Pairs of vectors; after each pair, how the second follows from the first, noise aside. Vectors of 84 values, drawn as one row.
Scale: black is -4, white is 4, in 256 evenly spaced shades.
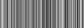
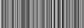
shuffled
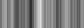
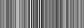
sign-scrambled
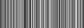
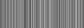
shrunk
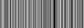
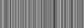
shrunk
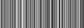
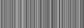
shrunk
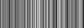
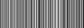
sign-scrambled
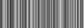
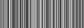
shuffled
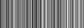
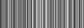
sign-scrambled
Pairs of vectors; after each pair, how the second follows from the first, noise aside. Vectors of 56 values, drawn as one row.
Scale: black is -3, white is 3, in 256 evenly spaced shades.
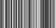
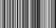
negated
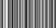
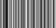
negated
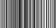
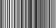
reversed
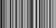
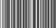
negated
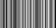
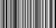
copied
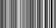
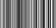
negated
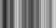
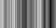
reversed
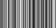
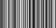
copied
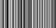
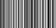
reversed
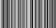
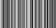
copied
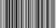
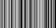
wrapped around
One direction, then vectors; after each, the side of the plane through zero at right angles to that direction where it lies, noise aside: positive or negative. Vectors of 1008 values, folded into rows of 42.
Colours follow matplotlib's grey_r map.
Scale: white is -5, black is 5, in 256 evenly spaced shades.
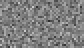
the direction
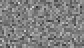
positive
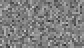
positive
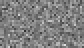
negative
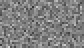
negative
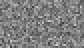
negative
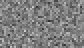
positive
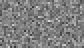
negative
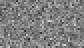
negative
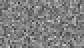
negative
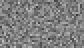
positive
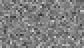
negative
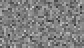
positive
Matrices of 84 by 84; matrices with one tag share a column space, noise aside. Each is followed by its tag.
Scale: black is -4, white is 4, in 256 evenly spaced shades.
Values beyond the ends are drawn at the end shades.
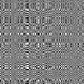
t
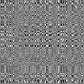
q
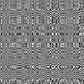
t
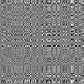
q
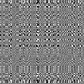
q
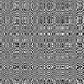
t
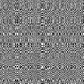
t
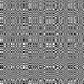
t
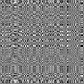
q
